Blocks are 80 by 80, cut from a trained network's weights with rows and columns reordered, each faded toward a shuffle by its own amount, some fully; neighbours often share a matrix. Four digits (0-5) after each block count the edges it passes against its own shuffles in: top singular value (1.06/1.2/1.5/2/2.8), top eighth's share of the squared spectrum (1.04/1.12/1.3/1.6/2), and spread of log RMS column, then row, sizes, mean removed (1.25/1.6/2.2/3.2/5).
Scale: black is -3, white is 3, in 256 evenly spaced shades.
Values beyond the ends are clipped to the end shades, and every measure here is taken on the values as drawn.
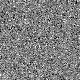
2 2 0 1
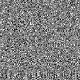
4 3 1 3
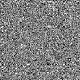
3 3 1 1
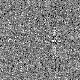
3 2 1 0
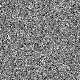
0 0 0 0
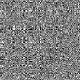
4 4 2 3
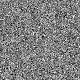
1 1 0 0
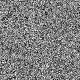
0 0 0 0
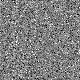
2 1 0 0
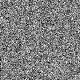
0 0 0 0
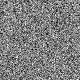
2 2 0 0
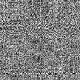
3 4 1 2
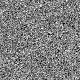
0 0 0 0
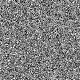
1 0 0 0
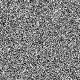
0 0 0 0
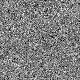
1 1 0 0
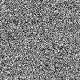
3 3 0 1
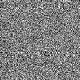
3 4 0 2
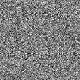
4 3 0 2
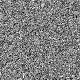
1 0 0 0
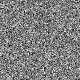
1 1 0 0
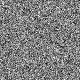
1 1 0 0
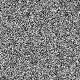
1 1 0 0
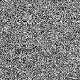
3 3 0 2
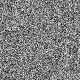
1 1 0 0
